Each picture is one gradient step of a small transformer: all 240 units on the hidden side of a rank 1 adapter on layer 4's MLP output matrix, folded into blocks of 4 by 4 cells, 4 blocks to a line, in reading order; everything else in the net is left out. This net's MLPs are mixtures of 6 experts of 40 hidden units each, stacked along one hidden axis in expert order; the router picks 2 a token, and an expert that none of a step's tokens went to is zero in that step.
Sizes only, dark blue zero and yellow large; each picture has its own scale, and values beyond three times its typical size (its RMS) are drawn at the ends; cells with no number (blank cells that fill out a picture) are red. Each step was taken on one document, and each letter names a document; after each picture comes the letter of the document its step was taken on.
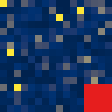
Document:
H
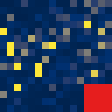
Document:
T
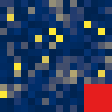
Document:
T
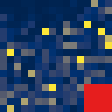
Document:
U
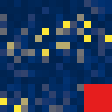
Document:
U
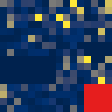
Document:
H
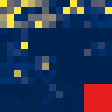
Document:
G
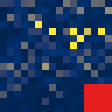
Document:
G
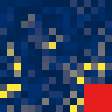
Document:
T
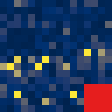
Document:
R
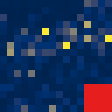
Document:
U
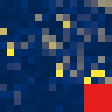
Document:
H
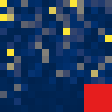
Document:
R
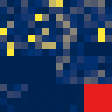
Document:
H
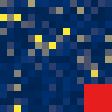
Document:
R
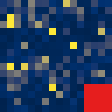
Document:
G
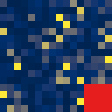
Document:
T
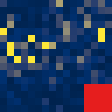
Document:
H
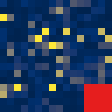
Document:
R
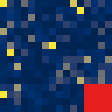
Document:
T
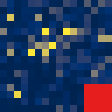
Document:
R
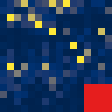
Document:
G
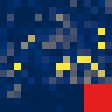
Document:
H
